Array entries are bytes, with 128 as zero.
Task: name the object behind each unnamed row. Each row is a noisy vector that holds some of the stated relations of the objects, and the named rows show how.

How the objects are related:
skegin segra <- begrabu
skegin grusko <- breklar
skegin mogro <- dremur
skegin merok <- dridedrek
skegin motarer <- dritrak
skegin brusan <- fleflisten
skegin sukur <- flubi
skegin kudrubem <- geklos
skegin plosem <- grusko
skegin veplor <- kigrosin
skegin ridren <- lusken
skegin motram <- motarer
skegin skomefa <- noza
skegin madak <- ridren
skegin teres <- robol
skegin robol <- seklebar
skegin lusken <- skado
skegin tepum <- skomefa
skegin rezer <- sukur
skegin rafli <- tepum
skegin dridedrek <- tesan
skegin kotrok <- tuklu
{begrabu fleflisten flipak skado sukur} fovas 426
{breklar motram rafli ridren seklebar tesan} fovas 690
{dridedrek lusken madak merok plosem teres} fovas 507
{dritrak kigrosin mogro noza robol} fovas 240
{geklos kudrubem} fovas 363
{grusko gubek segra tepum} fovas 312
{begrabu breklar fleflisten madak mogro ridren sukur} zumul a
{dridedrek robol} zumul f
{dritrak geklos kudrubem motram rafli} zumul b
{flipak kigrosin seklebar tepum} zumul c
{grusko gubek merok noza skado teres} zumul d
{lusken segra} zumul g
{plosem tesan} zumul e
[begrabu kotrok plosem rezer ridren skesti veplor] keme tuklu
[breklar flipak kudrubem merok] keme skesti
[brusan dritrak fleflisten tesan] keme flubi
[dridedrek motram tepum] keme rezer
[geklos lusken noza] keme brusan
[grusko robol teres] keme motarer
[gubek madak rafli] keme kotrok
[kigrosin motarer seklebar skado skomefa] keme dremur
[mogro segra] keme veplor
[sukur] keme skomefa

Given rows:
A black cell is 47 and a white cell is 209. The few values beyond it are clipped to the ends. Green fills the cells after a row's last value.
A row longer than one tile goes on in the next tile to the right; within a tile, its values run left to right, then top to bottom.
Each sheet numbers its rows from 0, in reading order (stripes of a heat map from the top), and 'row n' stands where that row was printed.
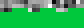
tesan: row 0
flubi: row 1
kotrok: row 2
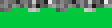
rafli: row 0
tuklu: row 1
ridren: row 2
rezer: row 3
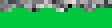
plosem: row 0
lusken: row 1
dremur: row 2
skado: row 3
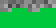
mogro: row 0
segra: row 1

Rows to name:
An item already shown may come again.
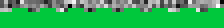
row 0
tuklu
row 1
breklar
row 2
motarer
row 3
noza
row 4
dritrak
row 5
grusko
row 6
veplor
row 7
flubi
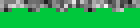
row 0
lusken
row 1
breklar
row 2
teres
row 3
geklos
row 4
skesti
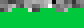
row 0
merok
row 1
flubi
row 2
begrabu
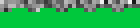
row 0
fleflisten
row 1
flipak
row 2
seklebar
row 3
robol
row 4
robol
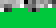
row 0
brusan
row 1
geklos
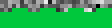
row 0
seklebar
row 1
robol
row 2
kudrubem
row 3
skomefa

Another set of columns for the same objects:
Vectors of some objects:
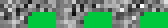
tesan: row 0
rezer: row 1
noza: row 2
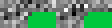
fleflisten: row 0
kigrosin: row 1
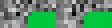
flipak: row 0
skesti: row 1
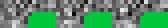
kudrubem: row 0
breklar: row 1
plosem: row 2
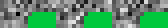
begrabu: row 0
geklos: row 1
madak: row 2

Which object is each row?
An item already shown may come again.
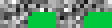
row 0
brusan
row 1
lusken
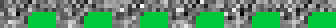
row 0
breklar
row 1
kudrubem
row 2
dritrak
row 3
merok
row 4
seklebar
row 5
tesan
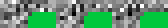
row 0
brusan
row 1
skomefa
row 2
robol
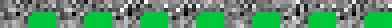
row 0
begrabu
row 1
flipak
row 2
teres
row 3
robol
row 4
mogro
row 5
dremur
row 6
sukur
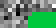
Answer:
grusko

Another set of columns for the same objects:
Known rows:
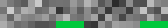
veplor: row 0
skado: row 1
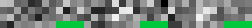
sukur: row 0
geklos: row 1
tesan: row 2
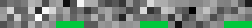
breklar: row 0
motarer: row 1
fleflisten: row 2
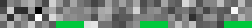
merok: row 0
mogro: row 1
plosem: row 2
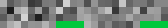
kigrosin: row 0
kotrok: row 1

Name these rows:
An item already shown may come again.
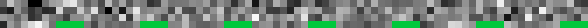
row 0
teres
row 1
flipak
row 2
skesti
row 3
kudrubem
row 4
begrabu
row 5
seklebar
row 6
dritrak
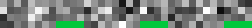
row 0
tesan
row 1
grusko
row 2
brusan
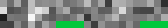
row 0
tesan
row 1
flubi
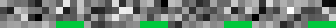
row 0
robol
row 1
geklos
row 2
sukur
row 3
noza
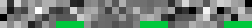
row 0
noza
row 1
begrabu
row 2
lusken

